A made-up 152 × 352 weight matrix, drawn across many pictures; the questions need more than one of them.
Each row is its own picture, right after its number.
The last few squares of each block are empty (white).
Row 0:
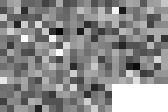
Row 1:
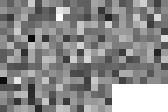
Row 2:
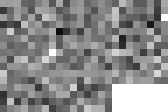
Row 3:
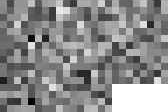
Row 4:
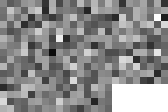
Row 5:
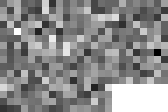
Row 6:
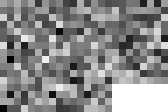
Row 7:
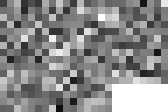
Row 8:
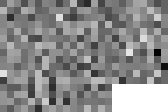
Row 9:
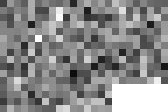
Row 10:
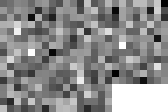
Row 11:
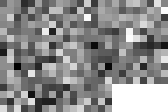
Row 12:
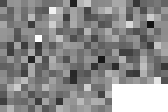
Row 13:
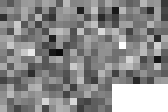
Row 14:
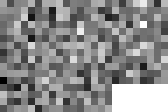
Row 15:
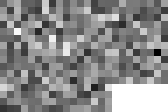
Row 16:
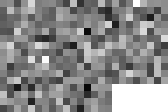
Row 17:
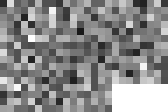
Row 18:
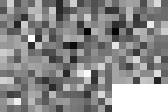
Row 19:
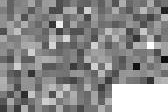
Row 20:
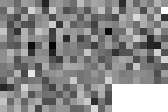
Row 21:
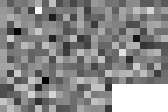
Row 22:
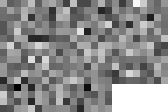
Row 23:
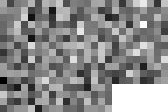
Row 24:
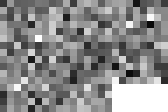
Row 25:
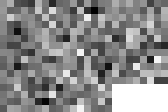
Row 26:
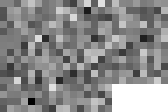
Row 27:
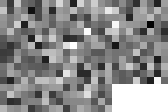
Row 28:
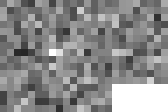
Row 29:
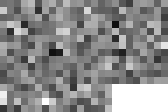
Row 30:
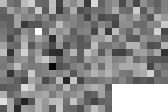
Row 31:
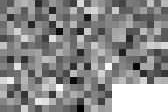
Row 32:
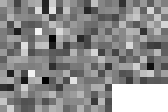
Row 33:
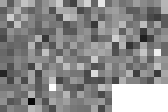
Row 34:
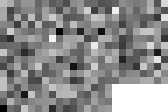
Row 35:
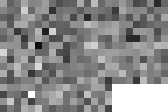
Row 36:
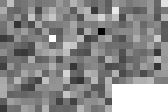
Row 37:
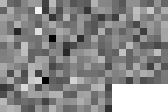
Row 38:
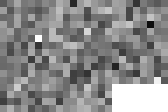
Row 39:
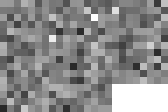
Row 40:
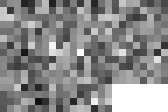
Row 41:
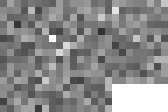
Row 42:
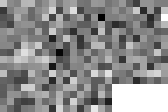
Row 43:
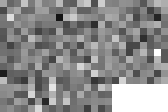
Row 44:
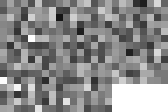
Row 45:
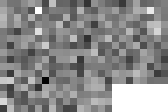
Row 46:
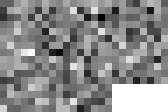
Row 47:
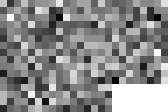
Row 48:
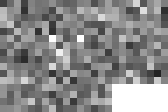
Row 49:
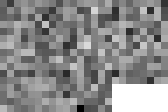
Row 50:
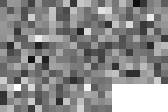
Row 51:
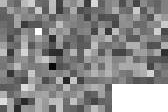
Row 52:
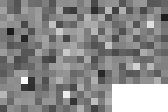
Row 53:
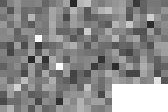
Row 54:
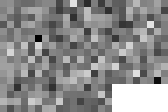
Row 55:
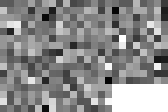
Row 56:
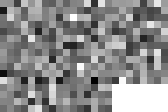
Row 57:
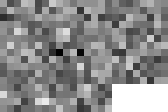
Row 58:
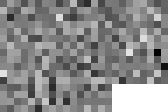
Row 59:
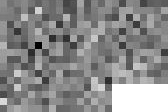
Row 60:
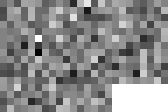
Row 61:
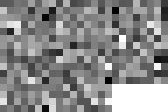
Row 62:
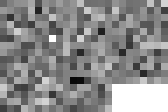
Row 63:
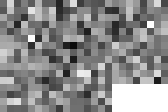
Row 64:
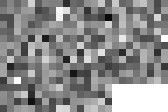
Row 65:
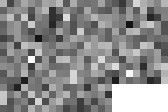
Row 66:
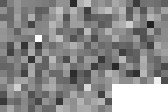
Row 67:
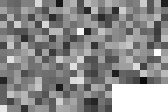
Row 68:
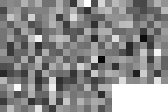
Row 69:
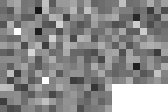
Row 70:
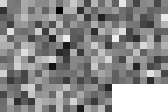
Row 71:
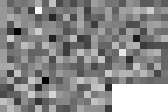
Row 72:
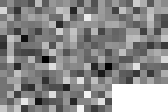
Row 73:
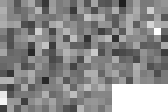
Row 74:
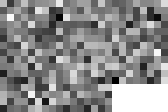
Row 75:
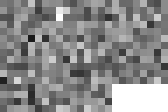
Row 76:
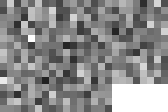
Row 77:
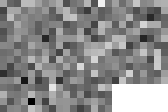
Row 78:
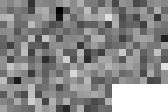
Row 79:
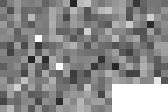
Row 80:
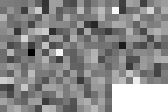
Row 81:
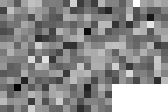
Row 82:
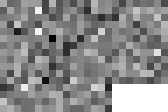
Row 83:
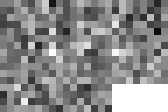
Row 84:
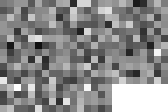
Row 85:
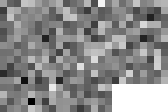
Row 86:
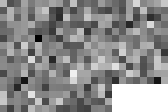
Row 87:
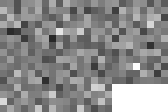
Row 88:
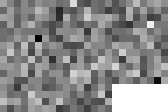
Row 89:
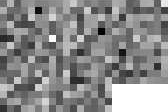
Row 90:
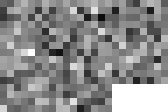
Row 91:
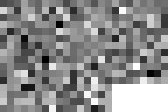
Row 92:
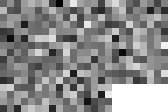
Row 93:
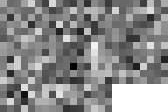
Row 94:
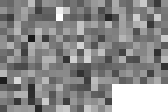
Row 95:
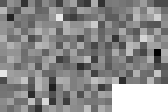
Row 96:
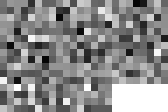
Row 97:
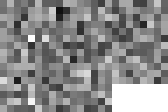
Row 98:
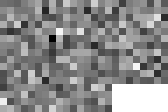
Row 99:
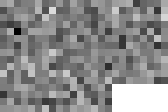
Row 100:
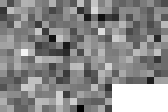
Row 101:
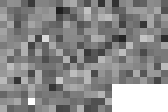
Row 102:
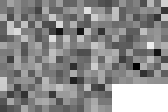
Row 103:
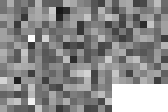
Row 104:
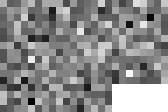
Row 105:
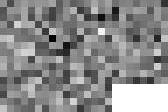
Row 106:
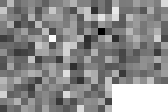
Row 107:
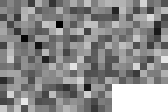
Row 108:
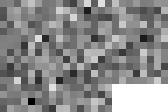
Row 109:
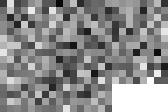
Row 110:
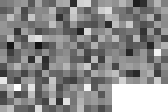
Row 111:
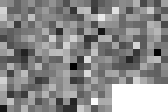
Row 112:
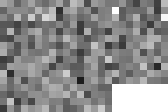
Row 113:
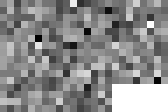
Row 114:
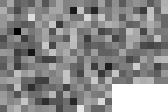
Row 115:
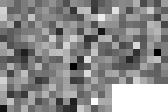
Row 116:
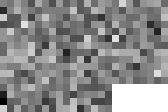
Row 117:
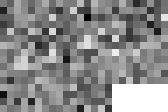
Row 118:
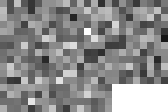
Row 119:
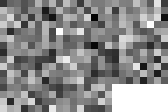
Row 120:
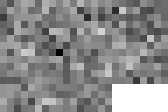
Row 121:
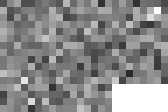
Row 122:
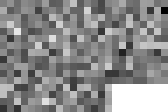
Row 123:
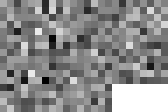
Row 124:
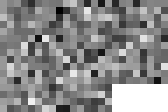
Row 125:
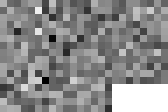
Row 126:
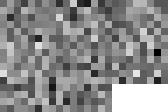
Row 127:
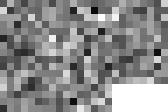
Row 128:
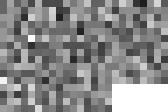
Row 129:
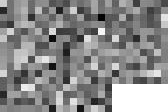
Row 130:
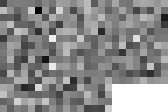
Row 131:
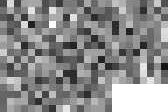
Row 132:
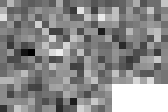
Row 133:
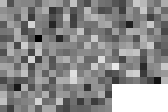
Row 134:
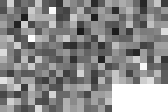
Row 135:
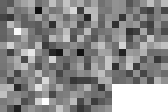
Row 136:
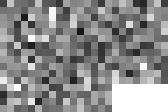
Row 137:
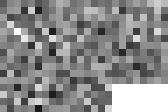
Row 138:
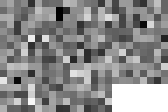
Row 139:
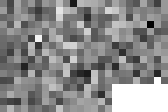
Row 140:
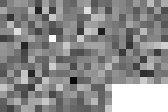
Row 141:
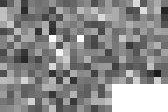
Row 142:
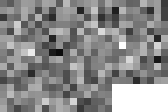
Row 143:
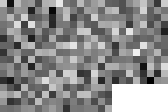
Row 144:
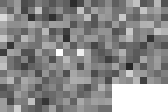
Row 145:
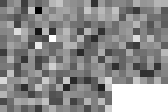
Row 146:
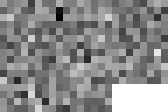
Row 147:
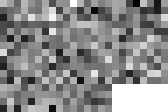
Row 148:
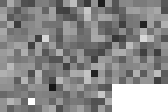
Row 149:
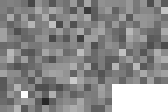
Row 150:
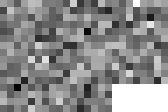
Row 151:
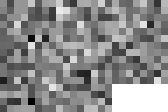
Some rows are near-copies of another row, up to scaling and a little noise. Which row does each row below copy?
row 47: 74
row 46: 90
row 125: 37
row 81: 150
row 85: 77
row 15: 5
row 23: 14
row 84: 110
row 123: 32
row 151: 3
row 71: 21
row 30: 51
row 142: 13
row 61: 55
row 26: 108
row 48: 141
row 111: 115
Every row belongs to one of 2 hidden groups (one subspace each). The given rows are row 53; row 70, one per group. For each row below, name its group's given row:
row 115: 70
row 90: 70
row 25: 70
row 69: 70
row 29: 70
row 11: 70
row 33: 53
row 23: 53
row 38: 53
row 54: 53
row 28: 70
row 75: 53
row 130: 70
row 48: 70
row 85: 53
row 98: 70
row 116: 70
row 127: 70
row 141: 70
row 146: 53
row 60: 53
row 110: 53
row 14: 53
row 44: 53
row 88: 53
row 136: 53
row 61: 70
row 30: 70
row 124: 53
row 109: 53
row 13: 70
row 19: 70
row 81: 53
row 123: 70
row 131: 53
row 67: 70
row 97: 53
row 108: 53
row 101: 53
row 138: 53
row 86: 53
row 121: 53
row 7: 70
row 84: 53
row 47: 53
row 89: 70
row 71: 70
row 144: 70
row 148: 53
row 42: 70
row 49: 70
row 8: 53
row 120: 70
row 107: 70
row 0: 70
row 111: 70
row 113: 53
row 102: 70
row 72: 70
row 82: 70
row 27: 53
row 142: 70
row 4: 70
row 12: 53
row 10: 70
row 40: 70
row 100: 70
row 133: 53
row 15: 70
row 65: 53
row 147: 70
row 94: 53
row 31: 70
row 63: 53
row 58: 53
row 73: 70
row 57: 70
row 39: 70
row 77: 53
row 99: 70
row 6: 70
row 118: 53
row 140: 70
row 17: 53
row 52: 70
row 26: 53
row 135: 70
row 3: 53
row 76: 53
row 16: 53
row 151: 53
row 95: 53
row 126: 53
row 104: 53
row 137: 70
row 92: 70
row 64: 53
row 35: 70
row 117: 70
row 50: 53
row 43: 53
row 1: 53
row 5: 70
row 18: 53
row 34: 70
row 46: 70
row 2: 70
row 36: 70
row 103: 53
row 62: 70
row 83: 70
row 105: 70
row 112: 70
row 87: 70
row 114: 70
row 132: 70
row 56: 53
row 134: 53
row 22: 53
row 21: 70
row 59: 70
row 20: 70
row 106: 70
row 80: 70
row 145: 70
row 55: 70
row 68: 53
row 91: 70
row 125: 70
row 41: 70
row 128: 53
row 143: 53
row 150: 53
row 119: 70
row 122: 70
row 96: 53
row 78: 53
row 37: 70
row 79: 53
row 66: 53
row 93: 70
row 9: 53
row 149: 70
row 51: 70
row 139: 53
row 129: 70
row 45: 70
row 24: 53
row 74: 53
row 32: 70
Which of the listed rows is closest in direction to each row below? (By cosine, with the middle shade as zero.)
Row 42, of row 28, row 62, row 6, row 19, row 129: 129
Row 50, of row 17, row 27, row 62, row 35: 17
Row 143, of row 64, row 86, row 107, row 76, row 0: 86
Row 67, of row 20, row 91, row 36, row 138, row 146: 20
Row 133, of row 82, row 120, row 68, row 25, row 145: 82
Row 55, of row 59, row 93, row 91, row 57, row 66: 91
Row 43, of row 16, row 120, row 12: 120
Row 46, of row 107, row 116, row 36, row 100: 100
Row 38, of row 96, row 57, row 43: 96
